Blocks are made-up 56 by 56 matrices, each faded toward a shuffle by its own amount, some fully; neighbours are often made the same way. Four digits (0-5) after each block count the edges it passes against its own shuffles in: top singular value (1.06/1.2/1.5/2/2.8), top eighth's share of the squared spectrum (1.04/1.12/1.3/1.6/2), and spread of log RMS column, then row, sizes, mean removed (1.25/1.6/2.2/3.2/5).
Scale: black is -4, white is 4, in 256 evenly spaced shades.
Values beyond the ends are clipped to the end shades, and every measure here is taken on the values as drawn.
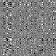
4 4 3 2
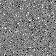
0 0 0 0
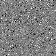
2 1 0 1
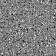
1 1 0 0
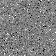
0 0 0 0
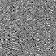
3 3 1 2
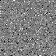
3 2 0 1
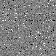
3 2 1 1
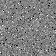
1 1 0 0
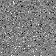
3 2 0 1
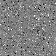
1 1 1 0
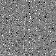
2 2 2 0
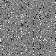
3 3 2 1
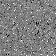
0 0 0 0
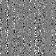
3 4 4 1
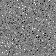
0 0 0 0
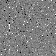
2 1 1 0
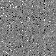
2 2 2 0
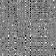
4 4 2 2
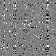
4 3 2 1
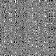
3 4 2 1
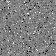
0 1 0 0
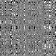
4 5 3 2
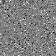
2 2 1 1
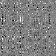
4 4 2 1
